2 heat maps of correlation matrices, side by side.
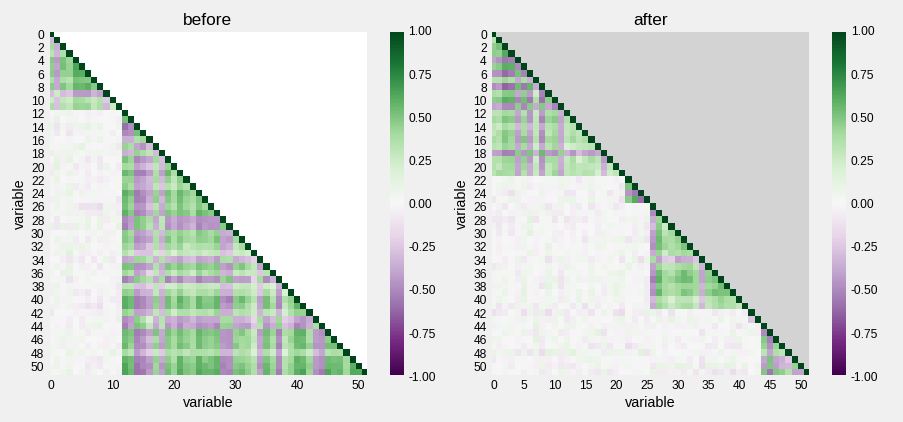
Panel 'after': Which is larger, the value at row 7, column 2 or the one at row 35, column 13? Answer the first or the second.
the first
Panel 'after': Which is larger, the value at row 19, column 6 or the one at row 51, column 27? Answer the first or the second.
the second
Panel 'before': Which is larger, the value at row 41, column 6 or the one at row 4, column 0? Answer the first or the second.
the second
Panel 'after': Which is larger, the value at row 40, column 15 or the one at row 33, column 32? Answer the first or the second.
the second
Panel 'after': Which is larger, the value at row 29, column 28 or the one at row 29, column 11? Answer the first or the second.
the first
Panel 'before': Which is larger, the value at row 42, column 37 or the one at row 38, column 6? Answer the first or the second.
the second
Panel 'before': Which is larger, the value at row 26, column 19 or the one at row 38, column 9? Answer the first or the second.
the first
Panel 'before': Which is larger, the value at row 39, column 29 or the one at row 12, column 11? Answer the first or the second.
the second
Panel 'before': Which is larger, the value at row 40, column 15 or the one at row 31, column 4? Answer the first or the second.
the second
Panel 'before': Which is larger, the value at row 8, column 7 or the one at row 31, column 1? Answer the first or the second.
the first
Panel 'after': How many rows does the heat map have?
52
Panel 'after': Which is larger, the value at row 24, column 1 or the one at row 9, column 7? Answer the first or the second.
the second
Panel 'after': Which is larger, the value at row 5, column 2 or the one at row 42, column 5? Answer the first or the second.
the first
